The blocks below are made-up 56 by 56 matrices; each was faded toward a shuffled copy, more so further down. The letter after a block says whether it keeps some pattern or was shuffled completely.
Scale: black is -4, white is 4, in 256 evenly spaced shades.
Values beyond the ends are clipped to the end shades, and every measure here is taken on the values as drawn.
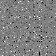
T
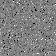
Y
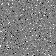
Y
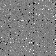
T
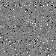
T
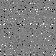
T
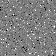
Y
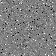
Y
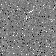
Y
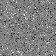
Y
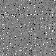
T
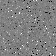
Y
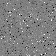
Y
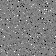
Y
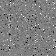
T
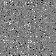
T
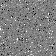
Y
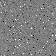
Y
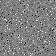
Y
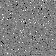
Y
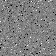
Y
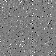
T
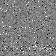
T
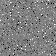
Y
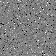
Y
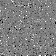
T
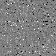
T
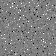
Y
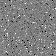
Y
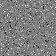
Y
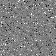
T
